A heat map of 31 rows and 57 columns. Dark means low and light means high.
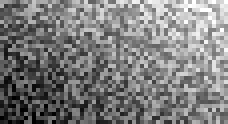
The ninth with the highest average is the top right. The ninth with the lowest average is the bottom left. Neither half mirrors the other. There are no regular stripes. There is an overall slope up to the top right. The grain is fine, like static.
